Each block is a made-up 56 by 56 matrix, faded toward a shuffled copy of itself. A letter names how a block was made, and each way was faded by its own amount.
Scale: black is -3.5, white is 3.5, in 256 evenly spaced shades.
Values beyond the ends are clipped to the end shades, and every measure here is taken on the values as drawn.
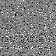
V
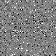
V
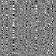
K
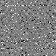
V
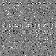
V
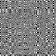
K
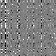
K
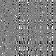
K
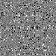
V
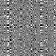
K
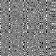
K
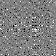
V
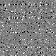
V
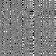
K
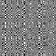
K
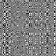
K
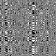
K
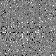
V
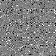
V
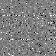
V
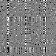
K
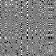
K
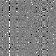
K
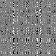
K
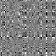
K
